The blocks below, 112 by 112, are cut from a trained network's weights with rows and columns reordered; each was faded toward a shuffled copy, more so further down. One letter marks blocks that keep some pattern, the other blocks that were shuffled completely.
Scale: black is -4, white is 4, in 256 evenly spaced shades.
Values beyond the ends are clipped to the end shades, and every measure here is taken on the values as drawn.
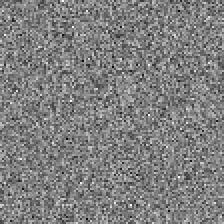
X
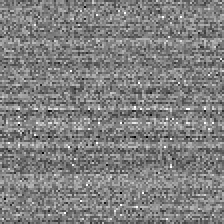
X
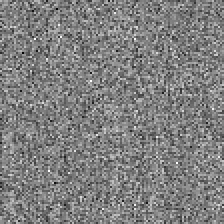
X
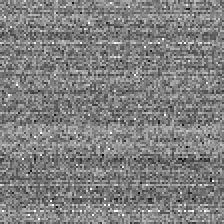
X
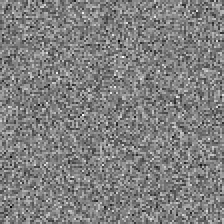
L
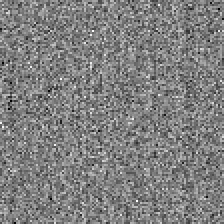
X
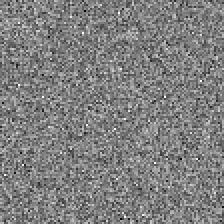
L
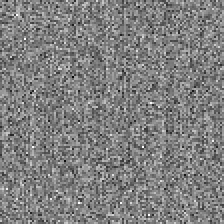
X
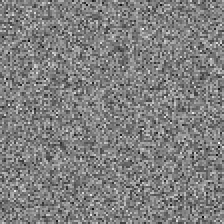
L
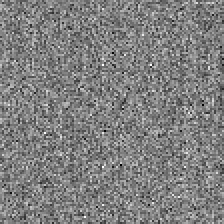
X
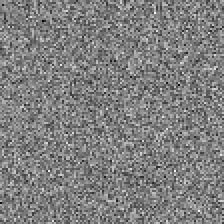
L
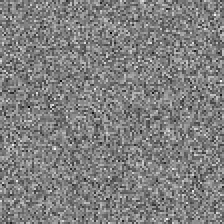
L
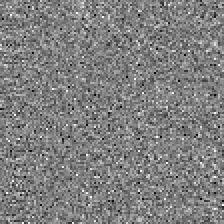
X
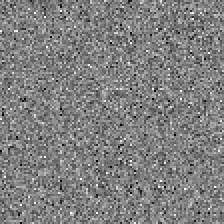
X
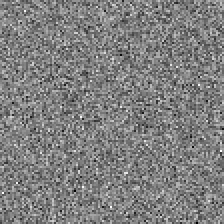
L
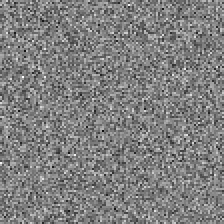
L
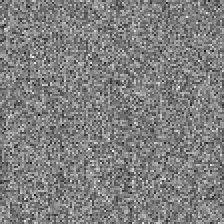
X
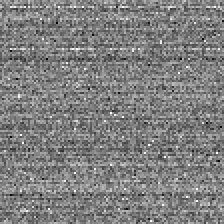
X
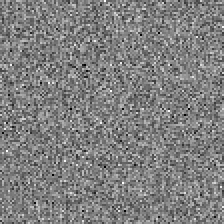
X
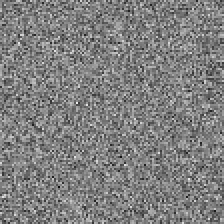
X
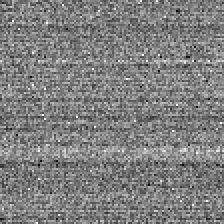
X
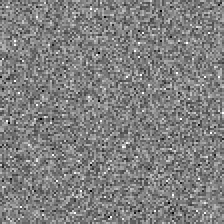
L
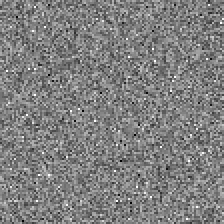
L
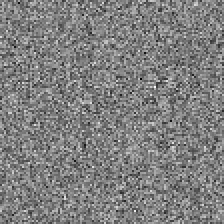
X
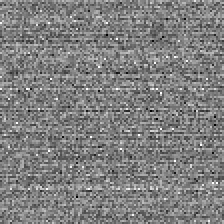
X
